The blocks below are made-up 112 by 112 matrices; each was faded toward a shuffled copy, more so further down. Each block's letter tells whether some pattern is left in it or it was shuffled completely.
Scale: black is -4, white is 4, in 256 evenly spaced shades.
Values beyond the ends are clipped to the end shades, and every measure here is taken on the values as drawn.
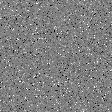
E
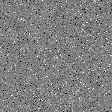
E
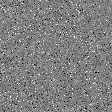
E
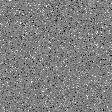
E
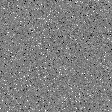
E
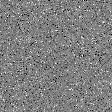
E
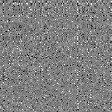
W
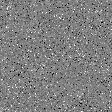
E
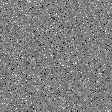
E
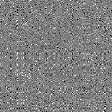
W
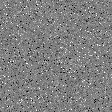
E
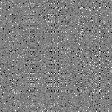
W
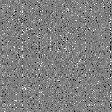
W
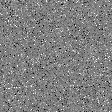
E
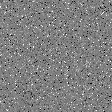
E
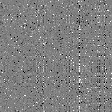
W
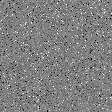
E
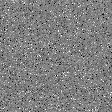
E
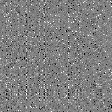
W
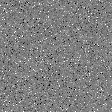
E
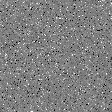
E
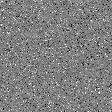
E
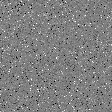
E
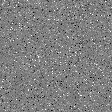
E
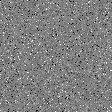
E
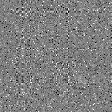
W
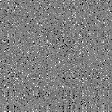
W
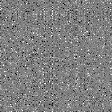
W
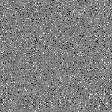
W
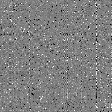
W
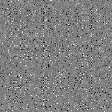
W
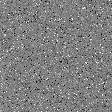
E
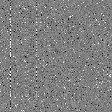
W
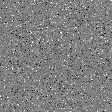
E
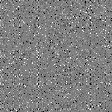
W
